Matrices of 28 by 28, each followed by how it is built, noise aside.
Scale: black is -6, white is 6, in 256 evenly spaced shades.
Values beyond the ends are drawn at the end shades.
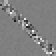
banded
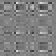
low rank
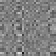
low rank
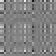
low rank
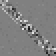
banded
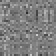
low rank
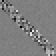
banded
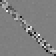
banded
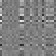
low rank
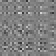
low rank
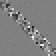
banded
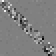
banded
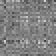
low rank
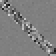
banded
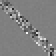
banded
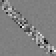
banded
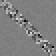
banded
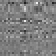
low rank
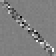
banded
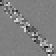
banded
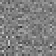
low rank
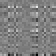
low rank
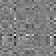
low rank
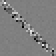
banded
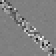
banded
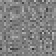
low rank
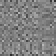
low rank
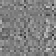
low rank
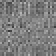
low rank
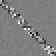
banded
